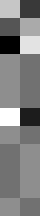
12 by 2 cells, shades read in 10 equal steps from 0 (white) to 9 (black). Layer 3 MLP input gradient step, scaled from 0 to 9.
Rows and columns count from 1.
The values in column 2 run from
1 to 8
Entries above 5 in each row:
1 1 1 0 0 0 1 0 0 0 0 0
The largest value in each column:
9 8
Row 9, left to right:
5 4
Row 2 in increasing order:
3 6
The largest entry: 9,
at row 3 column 1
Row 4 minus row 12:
0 0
